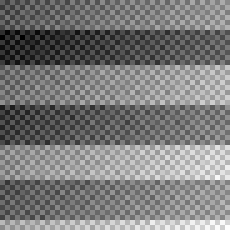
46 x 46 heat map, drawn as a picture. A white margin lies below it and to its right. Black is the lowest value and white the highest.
Values rise toward the bottom right. The top left is the ninth with the lowest average. The histogram is bell-shaped. Stripes running across repeat 3 times from top to bottom. The ninth with the highest average is the bottom right.
